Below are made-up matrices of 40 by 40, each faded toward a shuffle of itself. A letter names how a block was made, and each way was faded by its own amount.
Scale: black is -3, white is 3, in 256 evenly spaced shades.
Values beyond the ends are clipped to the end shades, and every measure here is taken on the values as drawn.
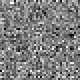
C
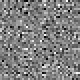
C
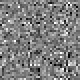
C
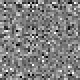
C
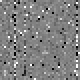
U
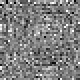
C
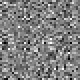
C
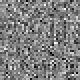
C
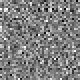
C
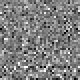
C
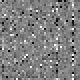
U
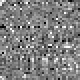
C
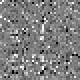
U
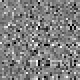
C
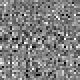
C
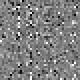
U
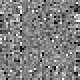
U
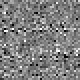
C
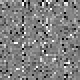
U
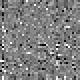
U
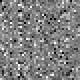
U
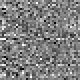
C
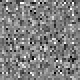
C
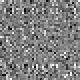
C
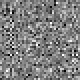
C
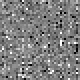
U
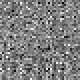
C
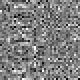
C
